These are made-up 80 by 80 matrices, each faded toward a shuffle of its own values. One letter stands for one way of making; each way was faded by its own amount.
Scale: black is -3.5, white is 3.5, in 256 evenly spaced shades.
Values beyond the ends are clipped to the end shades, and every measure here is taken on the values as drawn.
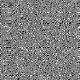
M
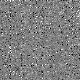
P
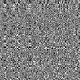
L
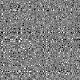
M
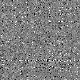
P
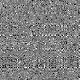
M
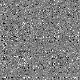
P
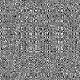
L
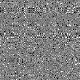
M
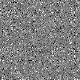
P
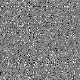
P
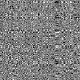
L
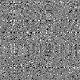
M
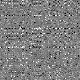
M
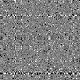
M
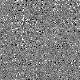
P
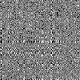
L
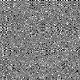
M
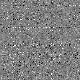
P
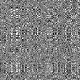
L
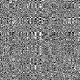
L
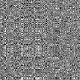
L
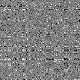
M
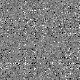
P
